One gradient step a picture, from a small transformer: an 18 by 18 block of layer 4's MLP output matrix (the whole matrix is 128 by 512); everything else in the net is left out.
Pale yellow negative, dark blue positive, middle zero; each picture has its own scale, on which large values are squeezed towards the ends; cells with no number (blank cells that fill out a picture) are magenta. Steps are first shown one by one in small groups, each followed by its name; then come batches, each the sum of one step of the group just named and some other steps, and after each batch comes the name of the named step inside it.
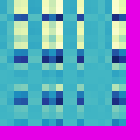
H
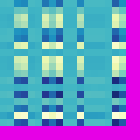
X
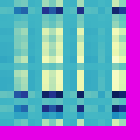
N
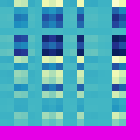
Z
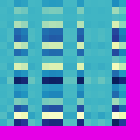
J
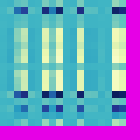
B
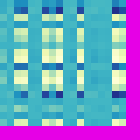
B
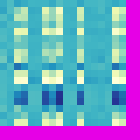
H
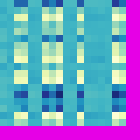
X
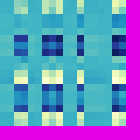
Z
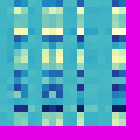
B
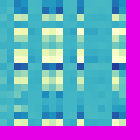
N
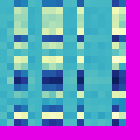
J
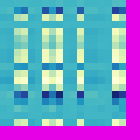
B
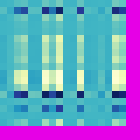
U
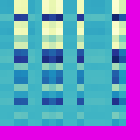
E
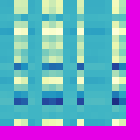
E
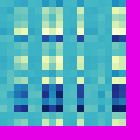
U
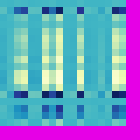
U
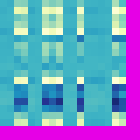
E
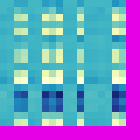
U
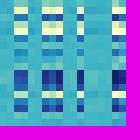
E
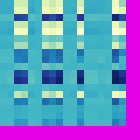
E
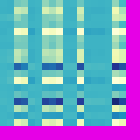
E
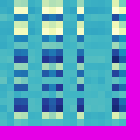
E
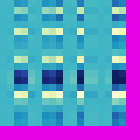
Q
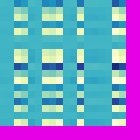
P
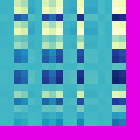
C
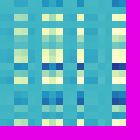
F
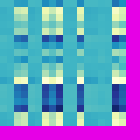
F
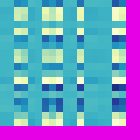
P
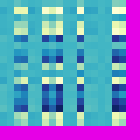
C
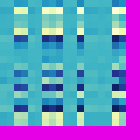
Q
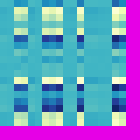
P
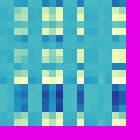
F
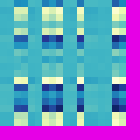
P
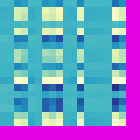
P
